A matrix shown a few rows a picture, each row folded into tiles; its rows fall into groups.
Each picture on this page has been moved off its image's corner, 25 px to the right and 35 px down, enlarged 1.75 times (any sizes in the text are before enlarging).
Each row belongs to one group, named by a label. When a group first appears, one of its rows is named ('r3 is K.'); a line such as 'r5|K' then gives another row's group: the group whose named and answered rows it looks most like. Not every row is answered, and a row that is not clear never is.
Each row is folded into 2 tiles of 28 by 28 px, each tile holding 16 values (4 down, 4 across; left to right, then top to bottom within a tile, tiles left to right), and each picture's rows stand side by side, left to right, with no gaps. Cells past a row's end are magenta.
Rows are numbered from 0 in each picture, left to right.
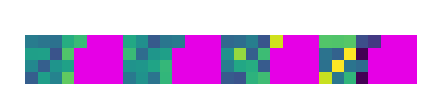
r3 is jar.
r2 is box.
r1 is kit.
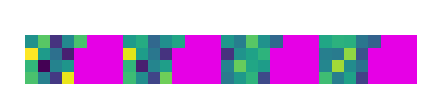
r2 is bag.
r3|jar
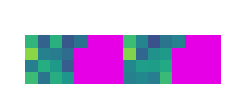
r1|kit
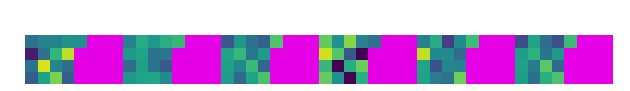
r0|bag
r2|box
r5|box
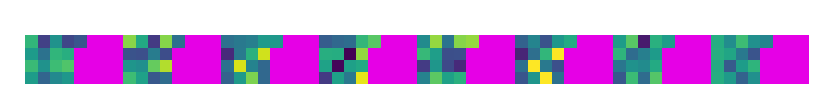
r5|bag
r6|kit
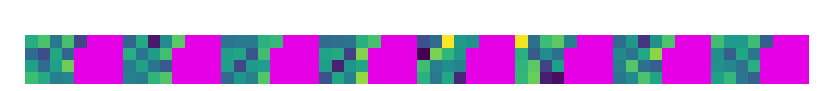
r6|bag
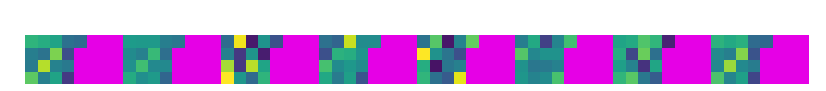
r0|jar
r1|jar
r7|jar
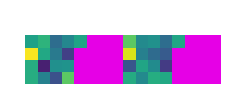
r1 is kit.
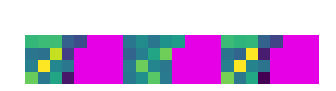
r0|jar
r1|bag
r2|jar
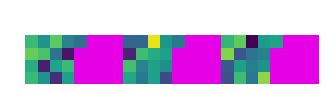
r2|kit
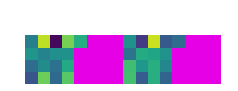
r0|kit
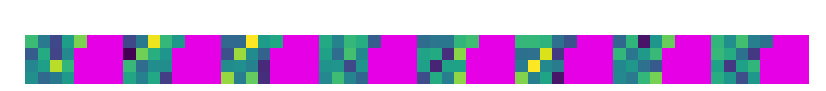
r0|box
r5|jar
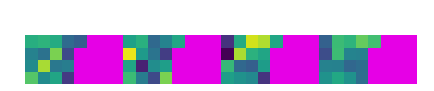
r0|jar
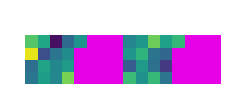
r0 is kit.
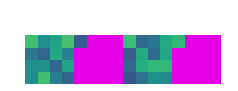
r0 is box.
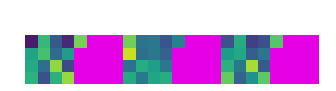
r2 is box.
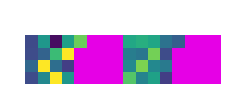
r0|bag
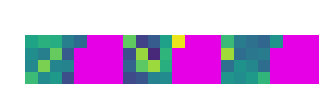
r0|jar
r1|box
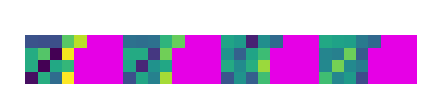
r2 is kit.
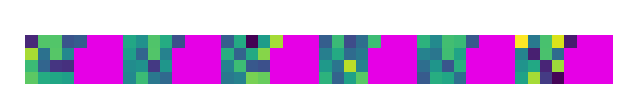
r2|bag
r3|box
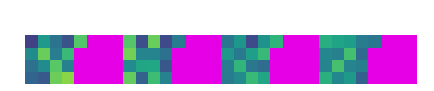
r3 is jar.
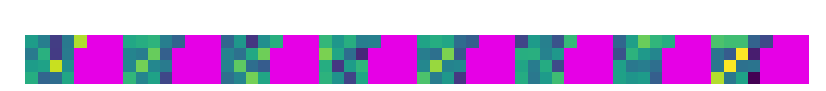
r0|box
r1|jar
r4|jar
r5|box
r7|jar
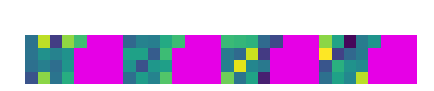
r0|kit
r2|jar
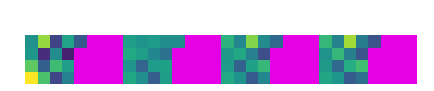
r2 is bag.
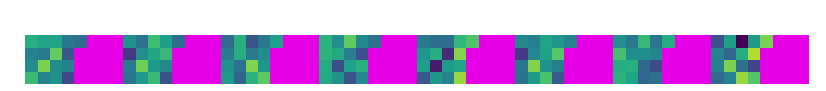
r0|jar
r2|box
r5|bag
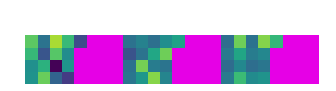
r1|bag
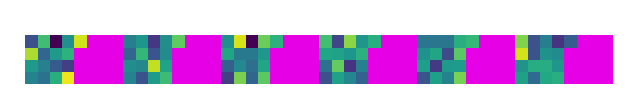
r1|box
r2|kit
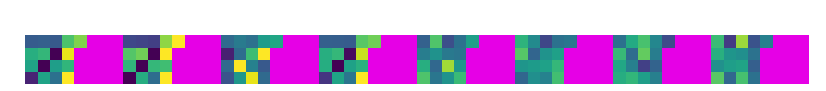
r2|bag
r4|box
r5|kit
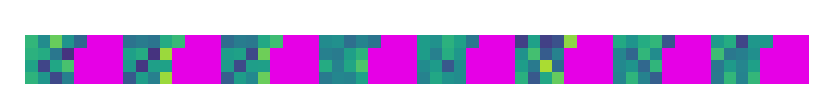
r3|kit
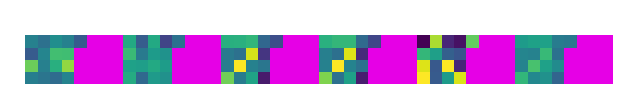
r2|jar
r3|jar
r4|box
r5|jar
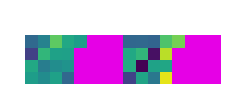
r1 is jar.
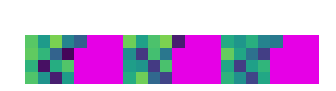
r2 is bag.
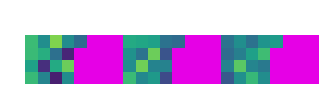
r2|bag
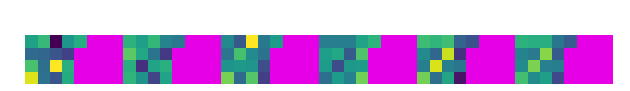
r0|box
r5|jar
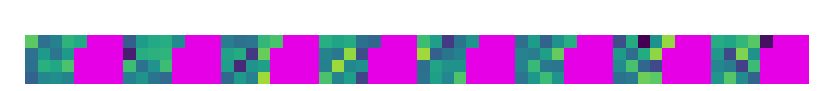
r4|kit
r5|bag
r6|bag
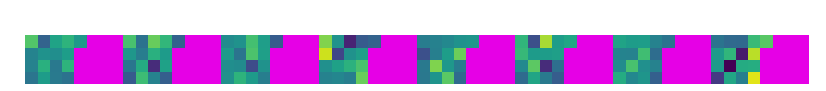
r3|kit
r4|bag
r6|jar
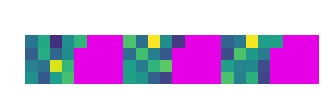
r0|box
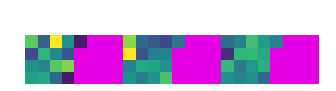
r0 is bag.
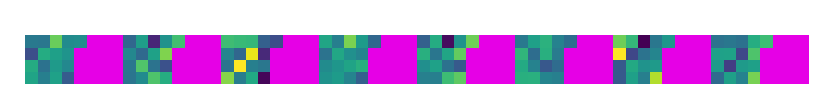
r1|bag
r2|jar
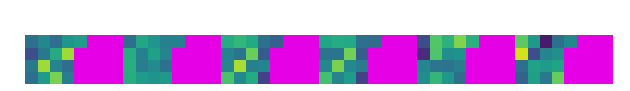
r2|jar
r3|jar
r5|kit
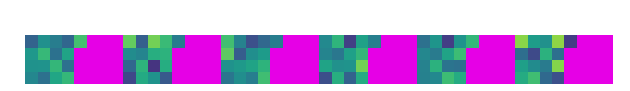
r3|kit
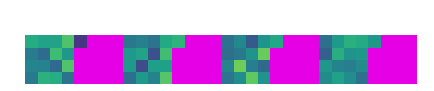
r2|bag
